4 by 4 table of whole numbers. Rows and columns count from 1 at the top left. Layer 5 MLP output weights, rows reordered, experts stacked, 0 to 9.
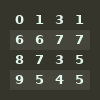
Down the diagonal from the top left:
0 6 3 5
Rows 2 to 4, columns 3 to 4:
7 7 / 3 5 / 4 5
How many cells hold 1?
2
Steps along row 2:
same up same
